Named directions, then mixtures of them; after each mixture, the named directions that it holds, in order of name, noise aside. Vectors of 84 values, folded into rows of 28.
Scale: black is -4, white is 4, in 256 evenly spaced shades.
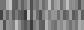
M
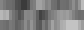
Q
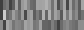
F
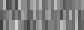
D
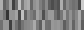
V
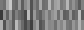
M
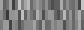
V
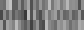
M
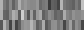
M, V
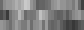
Q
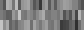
D, Q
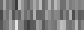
D, M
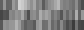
D, Q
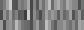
M
